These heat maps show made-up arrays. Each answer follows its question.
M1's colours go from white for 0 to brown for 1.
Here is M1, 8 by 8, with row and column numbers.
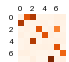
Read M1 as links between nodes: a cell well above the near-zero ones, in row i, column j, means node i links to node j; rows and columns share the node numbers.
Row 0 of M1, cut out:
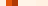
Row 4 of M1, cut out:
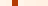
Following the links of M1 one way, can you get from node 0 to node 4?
yes
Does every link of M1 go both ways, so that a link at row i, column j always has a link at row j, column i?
no
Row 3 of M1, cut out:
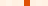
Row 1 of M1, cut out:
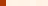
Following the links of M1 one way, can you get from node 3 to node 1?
no
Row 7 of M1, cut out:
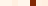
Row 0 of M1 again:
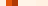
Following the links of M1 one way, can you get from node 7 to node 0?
no
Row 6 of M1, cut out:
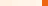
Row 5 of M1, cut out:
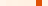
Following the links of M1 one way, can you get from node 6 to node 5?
yes
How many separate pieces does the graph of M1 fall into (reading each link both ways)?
1
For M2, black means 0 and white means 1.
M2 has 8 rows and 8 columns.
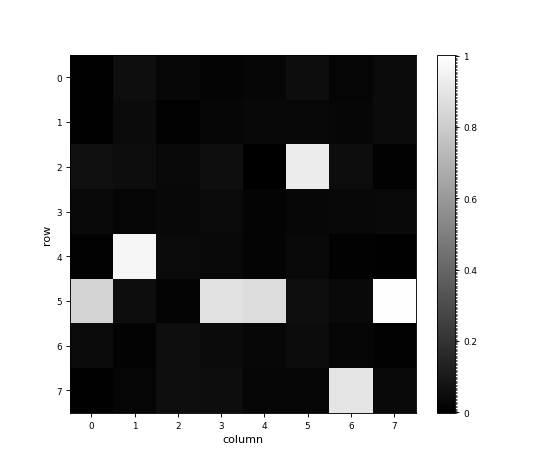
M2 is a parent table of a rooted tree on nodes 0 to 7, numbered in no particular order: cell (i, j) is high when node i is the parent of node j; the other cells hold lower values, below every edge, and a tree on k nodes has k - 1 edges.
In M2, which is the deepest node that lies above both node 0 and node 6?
5
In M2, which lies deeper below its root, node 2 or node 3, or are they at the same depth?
node 3
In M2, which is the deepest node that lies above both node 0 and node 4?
5
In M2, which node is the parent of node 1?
4
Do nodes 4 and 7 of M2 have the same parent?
yes
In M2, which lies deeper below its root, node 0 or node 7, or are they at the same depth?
the same depth
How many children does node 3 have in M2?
0
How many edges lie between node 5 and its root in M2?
1
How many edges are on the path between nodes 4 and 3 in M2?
2
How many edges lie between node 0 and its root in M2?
2
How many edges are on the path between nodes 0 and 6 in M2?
3
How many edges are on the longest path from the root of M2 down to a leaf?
3
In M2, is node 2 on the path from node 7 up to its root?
yes
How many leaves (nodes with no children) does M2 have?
4
